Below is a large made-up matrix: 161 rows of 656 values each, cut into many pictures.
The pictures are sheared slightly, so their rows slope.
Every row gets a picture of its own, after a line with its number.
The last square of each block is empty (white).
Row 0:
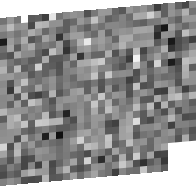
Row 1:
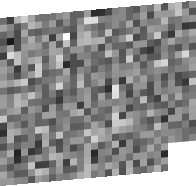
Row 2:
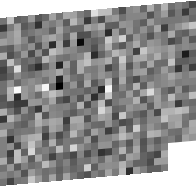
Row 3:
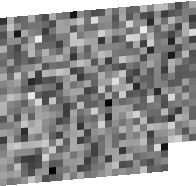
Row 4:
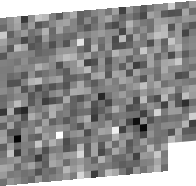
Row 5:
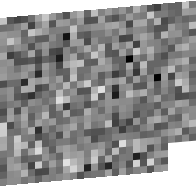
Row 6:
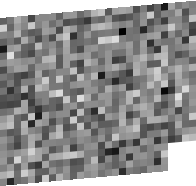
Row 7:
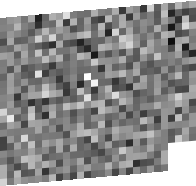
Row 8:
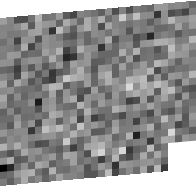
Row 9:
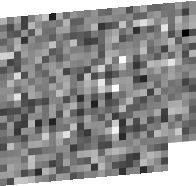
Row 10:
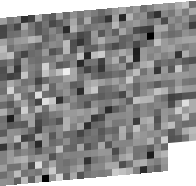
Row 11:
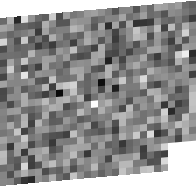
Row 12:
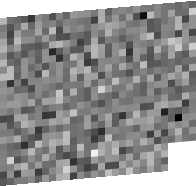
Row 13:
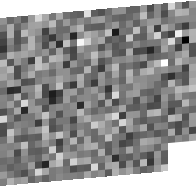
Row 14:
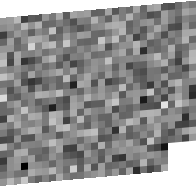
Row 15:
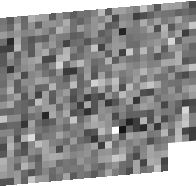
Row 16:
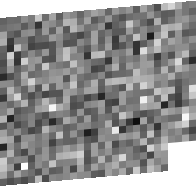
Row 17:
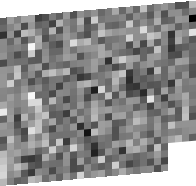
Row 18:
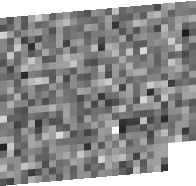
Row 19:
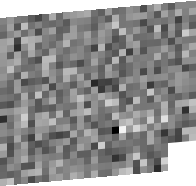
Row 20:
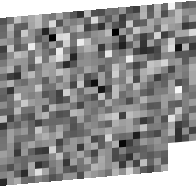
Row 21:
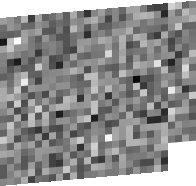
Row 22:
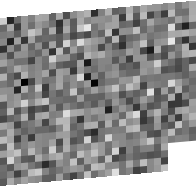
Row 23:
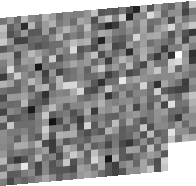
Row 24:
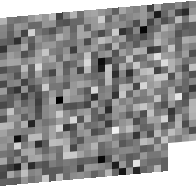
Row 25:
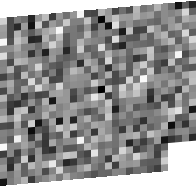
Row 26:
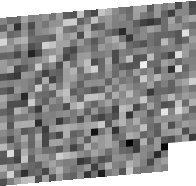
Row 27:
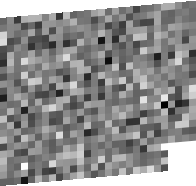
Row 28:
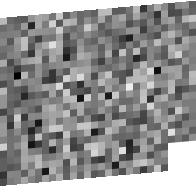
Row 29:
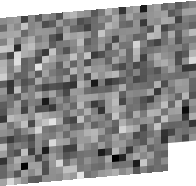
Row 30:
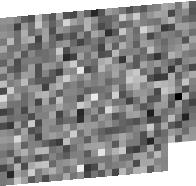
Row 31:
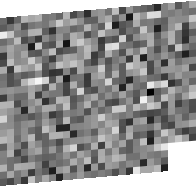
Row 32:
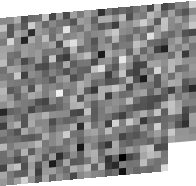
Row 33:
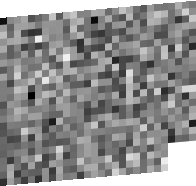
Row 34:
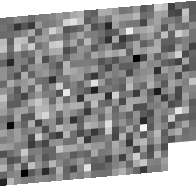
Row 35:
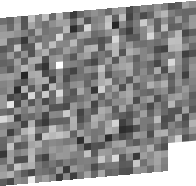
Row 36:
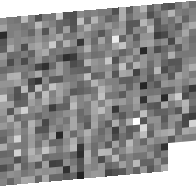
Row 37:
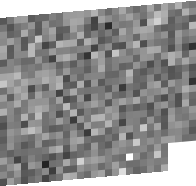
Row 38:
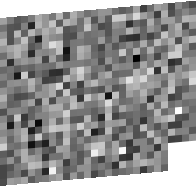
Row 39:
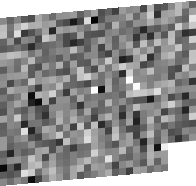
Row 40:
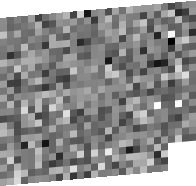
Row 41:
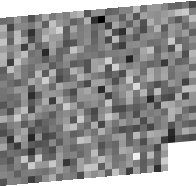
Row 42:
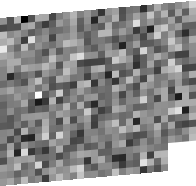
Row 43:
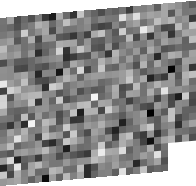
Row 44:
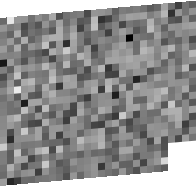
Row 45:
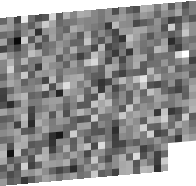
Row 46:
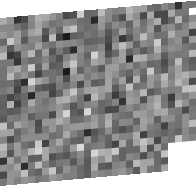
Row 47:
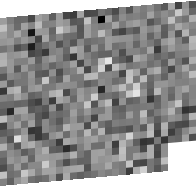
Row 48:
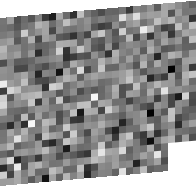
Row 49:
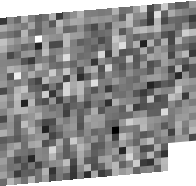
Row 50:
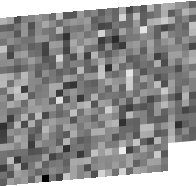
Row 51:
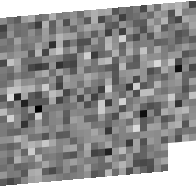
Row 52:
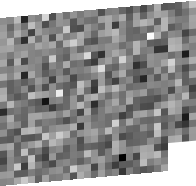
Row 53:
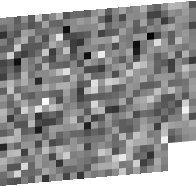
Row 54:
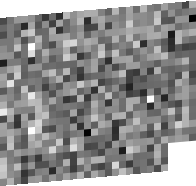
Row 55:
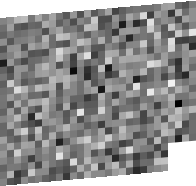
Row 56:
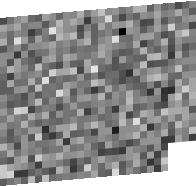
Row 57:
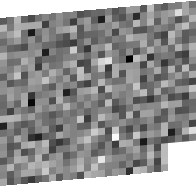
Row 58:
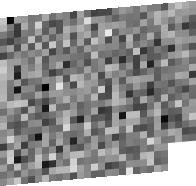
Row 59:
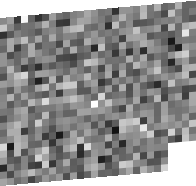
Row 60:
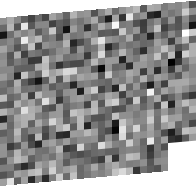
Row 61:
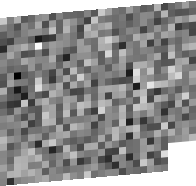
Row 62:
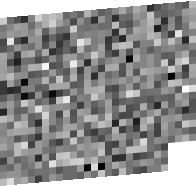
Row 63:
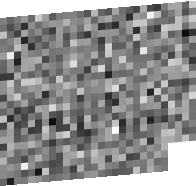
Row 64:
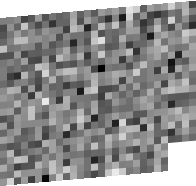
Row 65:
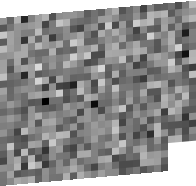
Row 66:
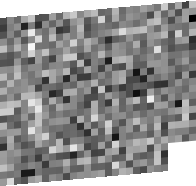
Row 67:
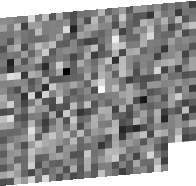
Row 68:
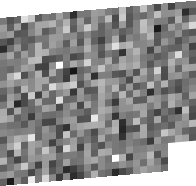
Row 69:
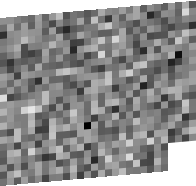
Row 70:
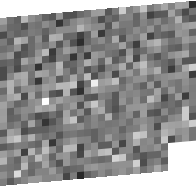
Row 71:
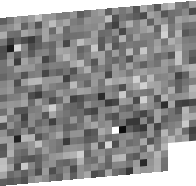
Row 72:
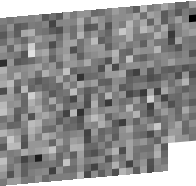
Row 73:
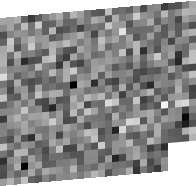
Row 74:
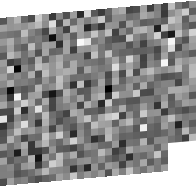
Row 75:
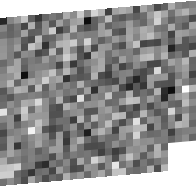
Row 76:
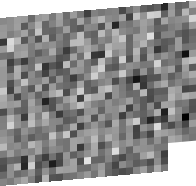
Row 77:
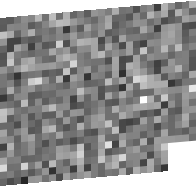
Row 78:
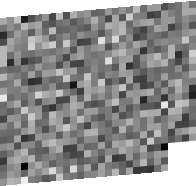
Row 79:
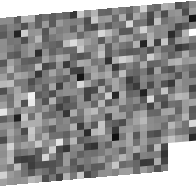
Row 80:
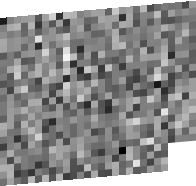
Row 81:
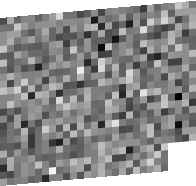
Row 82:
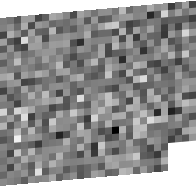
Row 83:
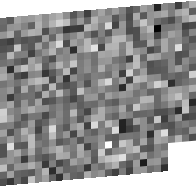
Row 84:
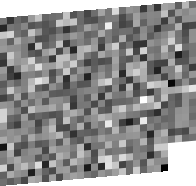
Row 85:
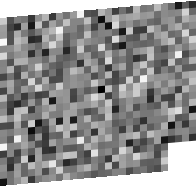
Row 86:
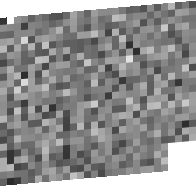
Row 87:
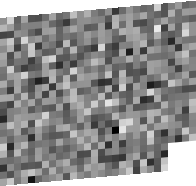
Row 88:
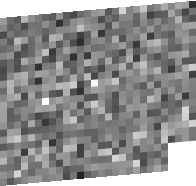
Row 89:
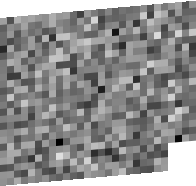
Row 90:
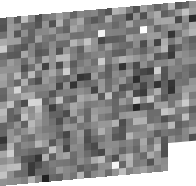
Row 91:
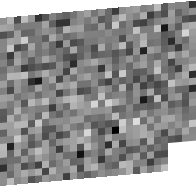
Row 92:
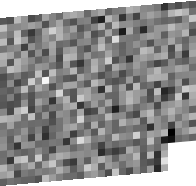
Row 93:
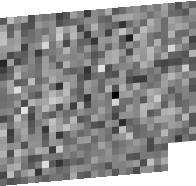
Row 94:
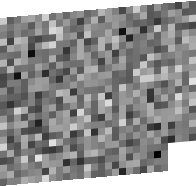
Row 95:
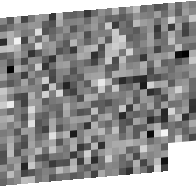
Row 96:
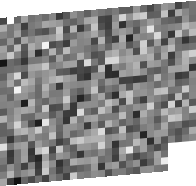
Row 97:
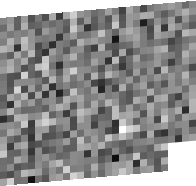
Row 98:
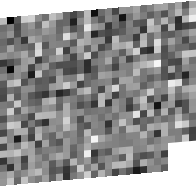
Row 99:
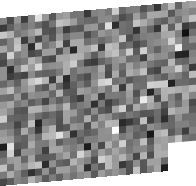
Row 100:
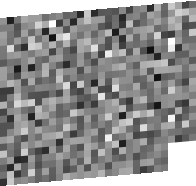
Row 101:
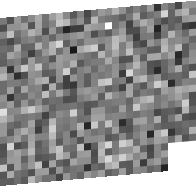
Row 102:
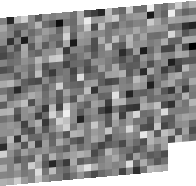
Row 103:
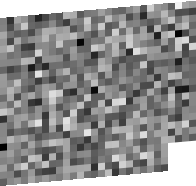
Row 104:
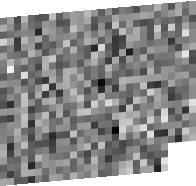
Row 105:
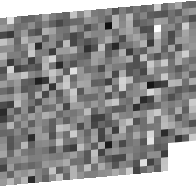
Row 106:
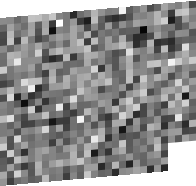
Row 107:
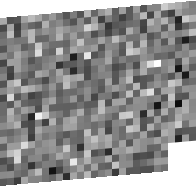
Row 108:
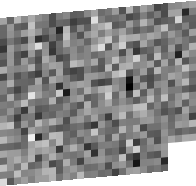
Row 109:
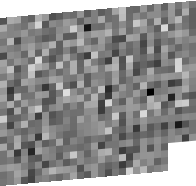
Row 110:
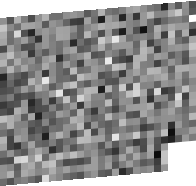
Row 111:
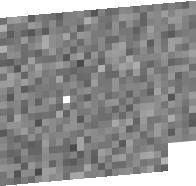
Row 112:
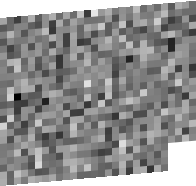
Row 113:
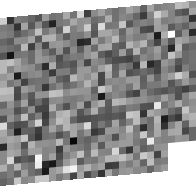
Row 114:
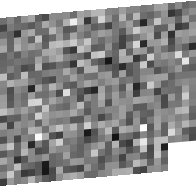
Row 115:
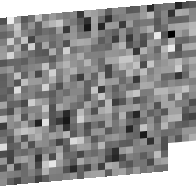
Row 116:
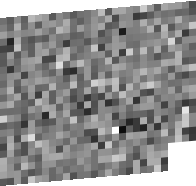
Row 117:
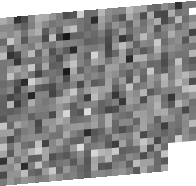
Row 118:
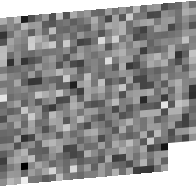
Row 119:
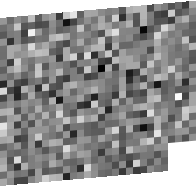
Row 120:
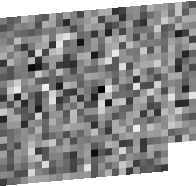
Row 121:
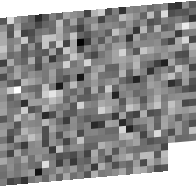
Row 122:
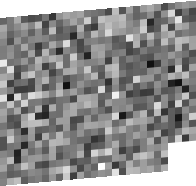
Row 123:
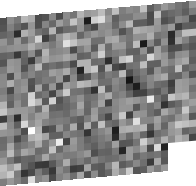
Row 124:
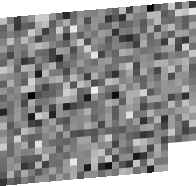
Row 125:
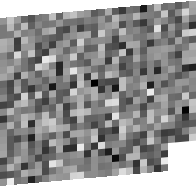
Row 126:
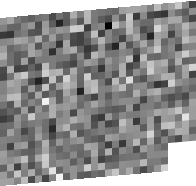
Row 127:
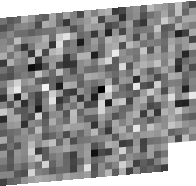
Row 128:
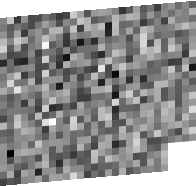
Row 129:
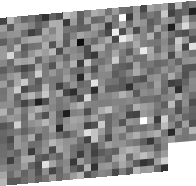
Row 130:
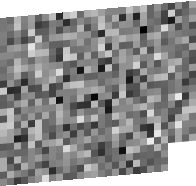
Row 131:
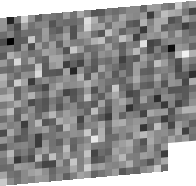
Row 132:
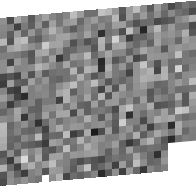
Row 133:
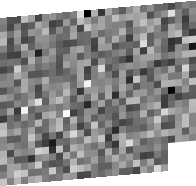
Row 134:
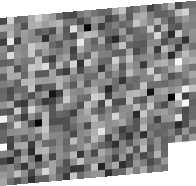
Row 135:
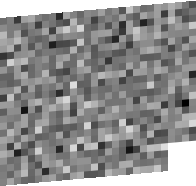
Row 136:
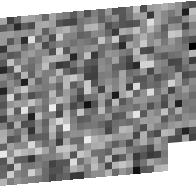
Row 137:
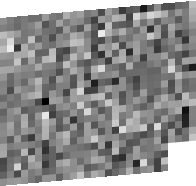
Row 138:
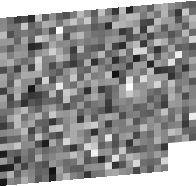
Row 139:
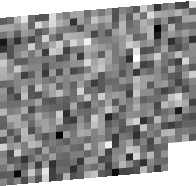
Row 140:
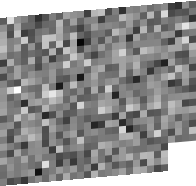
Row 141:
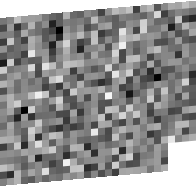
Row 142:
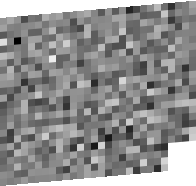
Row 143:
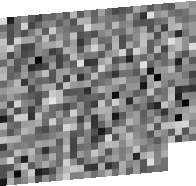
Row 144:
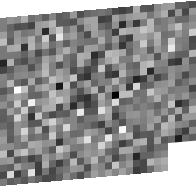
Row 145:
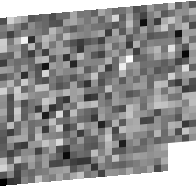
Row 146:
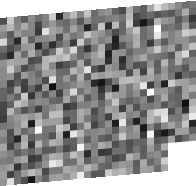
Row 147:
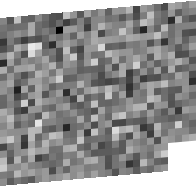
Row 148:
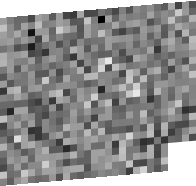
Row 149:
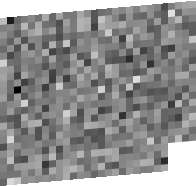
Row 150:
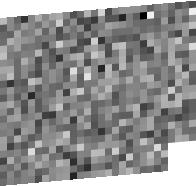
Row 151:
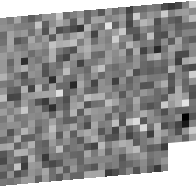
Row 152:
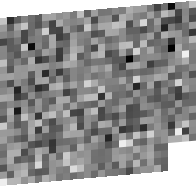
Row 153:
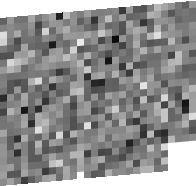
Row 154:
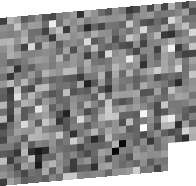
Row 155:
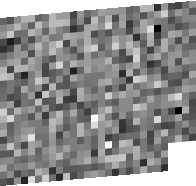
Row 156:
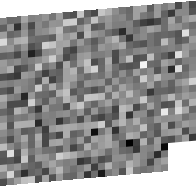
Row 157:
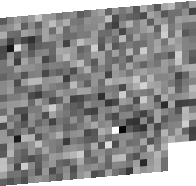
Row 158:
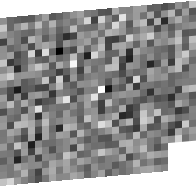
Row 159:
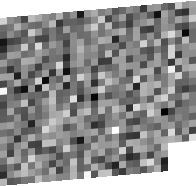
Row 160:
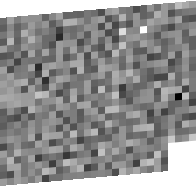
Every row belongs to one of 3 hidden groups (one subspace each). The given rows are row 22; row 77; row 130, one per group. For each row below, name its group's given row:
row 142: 77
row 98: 22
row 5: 22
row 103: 22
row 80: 130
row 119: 130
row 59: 77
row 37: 130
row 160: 130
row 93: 22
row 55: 22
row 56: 130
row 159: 130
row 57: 130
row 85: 130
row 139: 77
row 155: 77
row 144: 22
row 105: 77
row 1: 22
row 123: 130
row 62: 22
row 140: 22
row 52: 77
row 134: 22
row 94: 130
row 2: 22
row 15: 77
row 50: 130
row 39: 130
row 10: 77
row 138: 130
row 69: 77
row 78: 77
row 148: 130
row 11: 77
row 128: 22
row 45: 77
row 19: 77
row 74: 22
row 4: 77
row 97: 77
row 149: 22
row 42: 77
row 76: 77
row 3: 130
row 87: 77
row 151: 77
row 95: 77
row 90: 130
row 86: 22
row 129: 22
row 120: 22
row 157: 77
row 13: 22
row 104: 77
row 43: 130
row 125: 77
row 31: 77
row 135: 77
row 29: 77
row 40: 22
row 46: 22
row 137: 77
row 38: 130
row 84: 77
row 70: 77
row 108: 130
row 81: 130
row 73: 77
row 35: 77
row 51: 22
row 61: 130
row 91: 77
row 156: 130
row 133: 22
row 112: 22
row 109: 22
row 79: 130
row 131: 22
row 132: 130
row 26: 130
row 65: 77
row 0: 77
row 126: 77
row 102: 22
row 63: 77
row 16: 77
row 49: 130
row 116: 77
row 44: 22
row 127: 22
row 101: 77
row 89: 22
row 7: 22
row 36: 77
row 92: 130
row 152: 22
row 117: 22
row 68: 77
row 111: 22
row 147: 130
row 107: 22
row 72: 130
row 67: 77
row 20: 22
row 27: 77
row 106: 22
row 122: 22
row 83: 77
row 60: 77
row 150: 22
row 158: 22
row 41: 130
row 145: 22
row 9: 77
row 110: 130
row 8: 130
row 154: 22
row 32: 77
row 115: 22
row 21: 77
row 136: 22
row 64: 77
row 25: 130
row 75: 130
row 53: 77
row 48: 130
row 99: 77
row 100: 22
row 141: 130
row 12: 22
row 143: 22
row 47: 130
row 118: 77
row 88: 77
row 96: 22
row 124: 22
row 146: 77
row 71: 77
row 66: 130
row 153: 77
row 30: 130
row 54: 130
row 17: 130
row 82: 77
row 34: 130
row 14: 77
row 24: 130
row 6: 130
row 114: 130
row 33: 130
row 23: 77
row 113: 22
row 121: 22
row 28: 130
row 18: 77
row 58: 22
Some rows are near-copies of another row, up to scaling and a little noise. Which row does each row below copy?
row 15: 116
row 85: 25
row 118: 78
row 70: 88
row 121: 140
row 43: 48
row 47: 148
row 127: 120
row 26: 156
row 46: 117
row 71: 157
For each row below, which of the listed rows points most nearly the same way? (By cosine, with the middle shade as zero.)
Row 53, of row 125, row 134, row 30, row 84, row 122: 84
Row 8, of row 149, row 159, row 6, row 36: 159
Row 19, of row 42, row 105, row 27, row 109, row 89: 105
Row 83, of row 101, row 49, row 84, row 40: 101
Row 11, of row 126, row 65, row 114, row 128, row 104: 104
